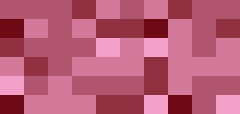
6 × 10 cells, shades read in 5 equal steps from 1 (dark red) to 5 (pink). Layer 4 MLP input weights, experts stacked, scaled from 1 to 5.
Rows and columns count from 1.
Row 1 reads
3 3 3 2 4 3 4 2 3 3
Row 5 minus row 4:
1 1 1 -1 -1 -1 0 0 -1 -1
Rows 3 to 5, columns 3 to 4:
3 3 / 3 4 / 4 3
